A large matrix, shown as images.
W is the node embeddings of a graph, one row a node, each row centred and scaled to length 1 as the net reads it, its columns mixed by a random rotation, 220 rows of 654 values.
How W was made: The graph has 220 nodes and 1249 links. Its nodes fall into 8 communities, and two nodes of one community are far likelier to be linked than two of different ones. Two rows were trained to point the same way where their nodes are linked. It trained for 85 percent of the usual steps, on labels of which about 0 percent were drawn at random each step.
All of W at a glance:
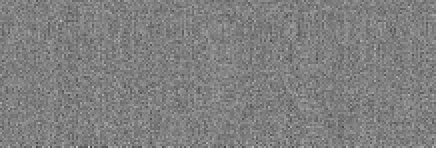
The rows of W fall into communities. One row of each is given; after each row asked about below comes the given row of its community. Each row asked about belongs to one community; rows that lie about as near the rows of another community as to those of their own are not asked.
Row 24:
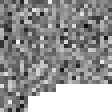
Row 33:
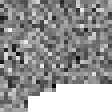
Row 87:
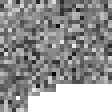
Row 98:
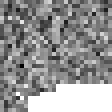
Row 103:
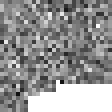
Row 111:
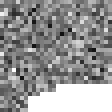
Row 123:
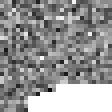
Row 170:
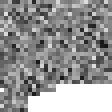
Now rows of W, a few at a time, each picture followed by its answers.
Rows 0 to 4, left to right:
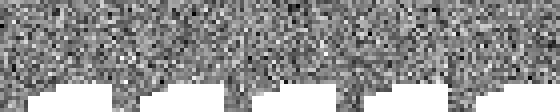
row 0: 33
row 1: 98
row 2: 103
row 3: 24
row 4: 170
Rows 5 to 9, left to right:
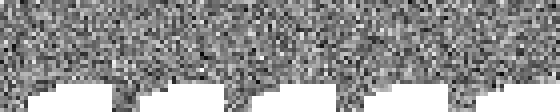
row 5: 33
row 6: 103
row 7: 24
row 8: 87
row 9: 87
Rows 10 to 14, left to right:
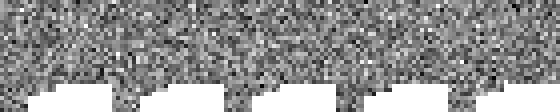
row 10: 111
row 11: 33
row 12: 170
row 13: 111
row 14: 103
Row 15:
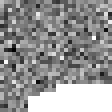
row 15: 33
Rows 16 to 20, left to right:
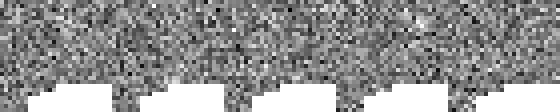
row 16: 123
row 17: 123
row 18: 33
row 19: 111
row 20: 111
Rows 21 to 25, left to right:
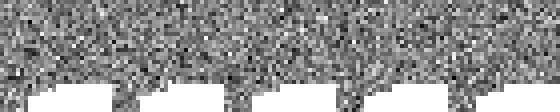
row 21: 87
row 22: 103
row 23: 87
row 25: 33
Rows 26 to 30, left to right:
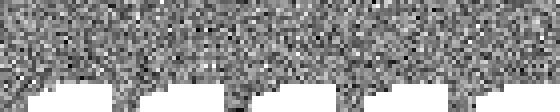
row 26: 103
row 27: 24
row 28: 170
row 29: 123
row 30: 111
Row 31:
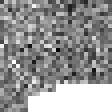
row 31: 103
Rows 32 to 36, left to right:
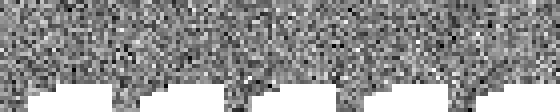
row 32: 103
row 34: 24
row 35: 170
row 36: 24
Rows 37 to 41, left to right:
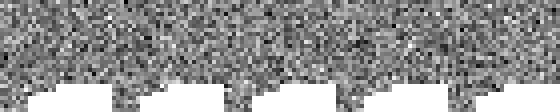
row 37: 98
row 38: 123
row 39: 170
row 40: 87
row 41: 123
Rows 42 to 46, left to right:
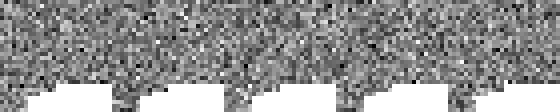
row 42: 123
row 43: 24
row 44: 98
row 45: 170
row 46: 103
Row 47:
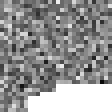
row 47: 123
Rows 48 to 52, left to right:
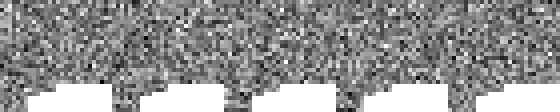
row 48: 123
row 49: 123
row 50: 170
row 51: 170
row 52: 98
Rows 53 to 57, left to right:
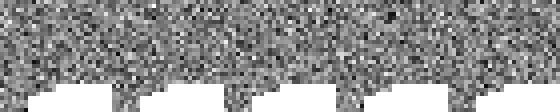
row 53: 170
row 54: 123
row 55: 123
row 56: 33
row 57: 170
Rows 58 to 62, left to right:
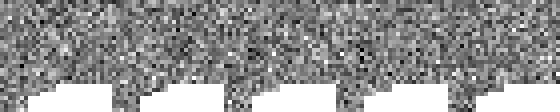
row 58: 98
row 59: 98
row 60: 87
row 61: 87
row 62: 24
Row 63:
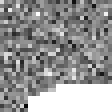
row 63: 33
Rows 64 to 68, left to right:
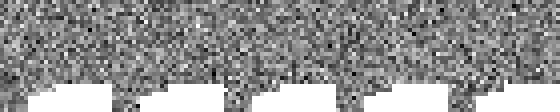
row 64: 87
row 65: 111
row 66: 170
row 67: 123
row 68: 103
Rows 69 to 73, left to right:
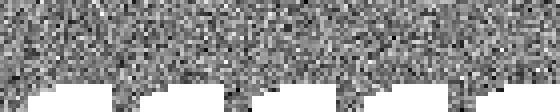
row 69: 87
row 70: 111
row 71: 103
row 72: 111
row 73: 103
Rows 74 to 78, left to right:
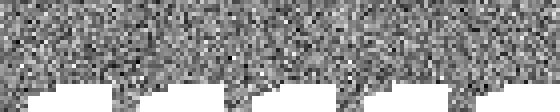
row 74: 111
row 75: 123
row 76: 98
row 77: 103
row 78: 170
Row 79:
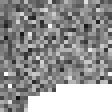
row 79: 24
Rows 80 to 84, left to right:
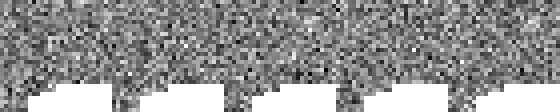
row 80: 170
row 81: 87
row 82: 111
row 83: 103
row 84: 111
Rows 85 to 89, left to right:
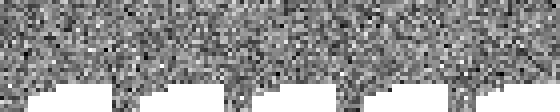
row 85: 24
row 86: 111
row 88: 24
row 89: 87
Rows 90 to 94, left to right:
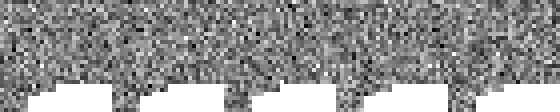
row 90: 170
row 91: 170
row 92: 103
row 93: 24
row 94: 87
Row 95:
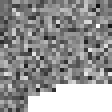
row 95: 24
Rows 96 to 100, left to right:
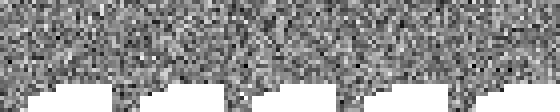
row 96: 111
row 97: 123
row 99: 98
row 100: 24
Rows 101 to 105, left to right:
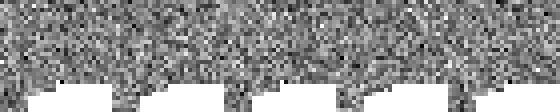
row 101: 103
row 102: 170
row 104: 98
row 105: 103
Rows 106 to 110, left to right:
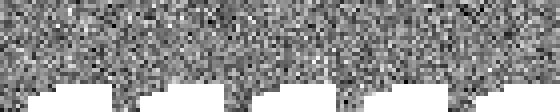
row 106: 111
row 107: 123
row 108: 24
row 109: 87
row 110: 111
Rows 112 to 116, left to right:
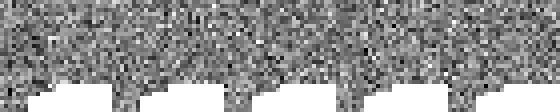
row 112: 123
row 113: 33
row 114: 170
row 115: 24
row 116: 170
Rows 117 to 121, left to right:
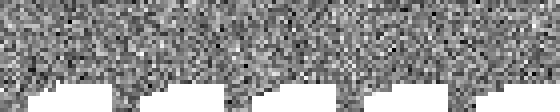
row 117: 103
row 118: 170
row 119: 98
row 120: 103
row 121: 111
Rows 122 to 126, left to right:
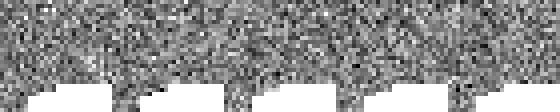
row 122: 24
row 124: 87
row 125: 98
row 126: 123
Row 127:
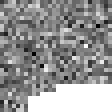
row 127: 87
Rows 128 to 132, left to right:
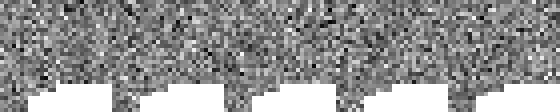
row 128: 103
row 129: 111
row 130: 123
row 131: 111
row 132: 24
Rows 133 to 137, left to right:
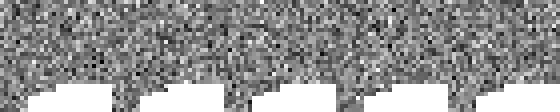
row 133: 111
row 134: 24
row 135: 33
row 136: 111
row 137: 33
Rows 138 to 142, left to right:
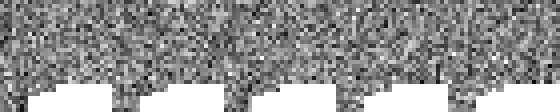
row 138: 24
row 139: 170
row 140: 24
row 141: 111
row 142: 87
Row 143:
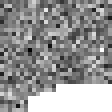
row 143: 87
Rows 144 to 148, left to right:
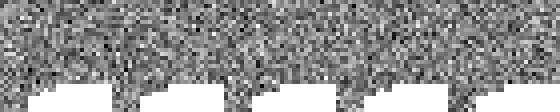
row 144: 87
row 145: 33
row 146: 170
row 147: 111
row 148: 111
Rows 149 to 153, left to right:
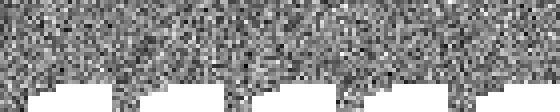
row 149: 24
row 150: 87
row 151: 98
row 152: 87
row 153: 33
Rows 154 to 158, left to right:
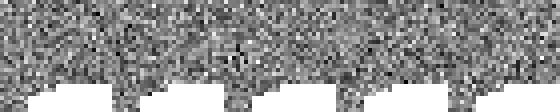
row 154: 111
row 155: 123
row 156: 33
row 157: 87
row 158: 170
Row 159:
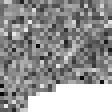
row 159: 170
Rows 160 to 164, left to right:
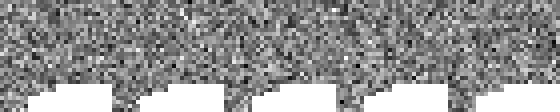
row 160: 111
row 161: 111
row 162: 98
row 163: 98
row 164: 170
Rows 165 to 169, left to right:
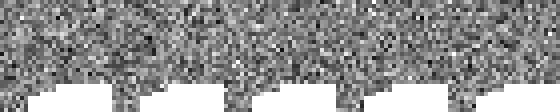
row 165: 87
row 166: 123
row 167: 103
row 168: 33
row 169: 33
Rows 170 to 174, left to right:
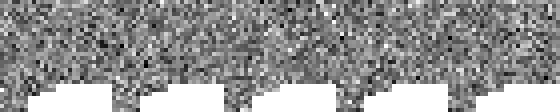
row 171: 98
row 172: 87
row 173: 170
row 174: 111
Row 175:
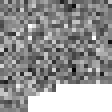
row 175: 103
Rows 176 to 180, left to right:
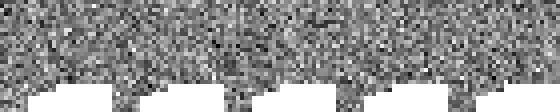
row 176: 98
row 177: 170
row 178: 123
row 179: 103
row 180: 103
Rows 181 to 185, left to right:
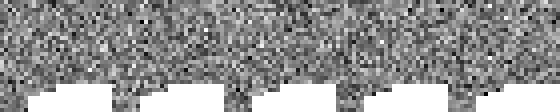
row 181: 103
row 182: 111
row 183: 103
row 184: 123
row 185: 123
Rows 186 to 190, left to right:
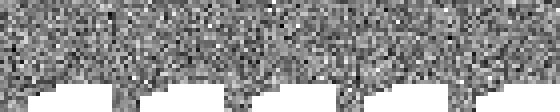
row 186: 33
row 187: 33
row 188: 24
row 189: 98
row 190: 98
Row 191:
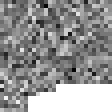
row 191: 98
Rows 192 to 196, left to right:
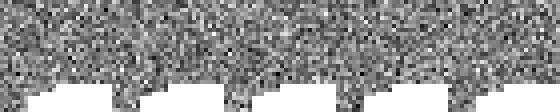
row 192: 123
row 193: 33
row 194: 87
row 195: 24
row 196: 111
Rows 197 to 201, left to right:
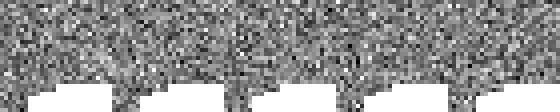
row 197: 24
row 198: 111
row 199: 123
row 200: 33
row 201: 98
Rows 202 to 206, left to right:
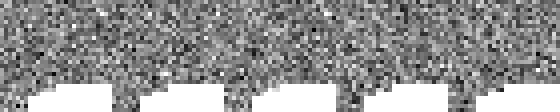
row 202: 87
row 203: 33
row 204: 87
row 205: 103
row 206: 103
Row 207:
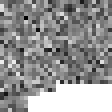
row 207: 103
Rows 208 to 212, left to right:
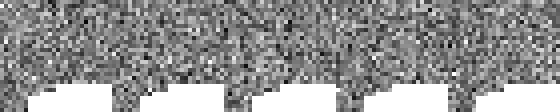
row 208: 103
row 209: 111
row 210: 98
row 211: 170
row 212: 24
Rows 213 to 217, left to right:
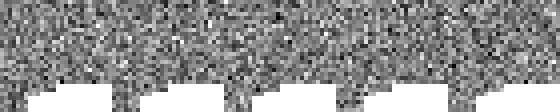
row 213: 103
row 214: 103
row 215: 33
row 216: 103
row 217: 170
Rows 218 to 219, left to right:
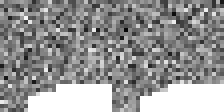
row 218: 24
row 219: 98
